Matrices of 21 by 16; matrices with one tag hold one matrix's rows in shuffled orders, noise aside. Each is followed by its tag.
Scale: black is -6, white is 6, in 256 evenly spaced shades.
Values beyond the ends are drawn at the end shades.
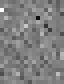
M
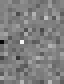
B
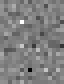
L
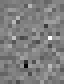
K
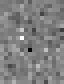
L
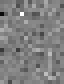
B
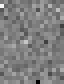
M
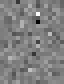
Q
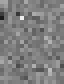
B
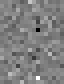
Q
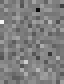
M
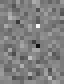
Q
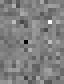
K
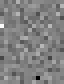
M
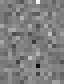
Q
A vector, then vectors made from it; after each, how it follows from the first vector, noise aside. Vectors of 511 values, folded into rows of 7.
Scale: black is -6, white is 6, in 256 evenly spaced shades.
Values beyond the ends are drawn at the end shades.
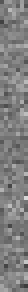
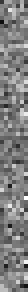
scaled up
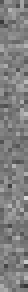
copied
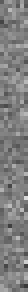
copied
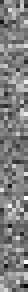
scaled up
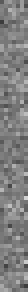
copied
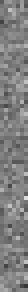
copied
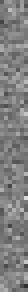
copied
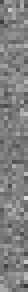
copied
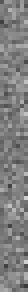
copied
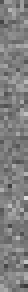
copied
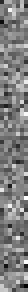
scaled up
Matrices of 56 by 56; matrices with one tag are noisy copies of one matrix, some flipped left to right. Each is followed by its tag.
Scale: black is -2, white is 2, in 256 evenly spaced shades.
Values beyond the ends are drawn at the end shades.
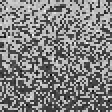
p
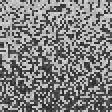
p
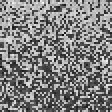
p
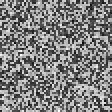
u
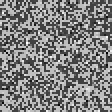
u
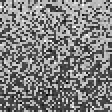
p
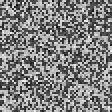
u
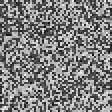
u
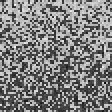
p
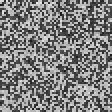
u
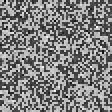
u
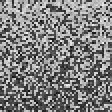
p
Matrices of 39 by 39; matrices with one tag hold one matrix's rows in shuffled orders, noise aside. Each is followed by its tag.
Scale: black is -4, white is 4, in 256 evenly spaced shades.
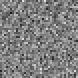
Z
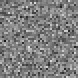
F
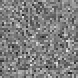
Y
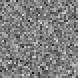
Z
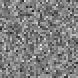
Z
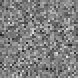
Y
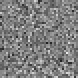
Y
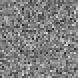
F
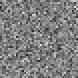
Z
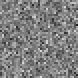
Z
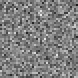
Z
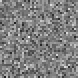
F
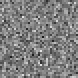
Z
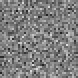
Y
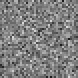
Y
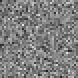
Y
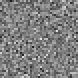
Z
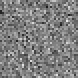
Y
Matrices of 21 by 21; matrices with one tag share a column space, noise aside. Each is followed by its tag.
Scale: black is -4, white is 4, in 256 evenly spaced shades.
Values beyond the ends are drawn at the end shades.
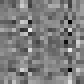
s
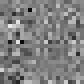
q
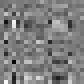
q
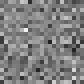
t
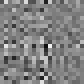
t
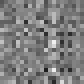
s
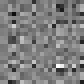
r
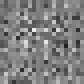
s
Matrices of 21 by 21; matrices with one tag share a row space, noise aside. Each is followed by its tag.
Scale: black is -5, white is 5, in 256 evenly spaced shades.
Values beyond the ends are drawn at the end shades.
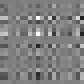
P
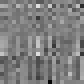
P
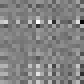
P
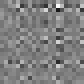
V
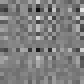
P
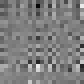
P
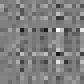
V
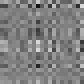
P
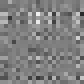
P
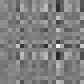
V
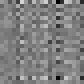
V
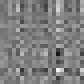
V
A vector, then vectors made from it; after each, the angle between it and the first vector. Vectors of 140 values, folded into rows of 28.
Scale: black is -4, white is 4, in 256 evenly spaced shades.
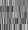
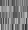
nearly opposite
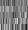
nearly opposite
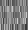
nearly opposite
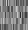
partly aligned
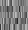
nearly parallel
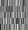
partly aligned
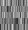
partly aligned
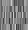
orthogonal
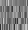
nearly parallel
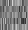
partly aligned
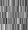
partly opposed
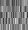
partly opposed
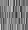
partly opposed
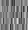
partly opposed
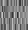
orthogonal
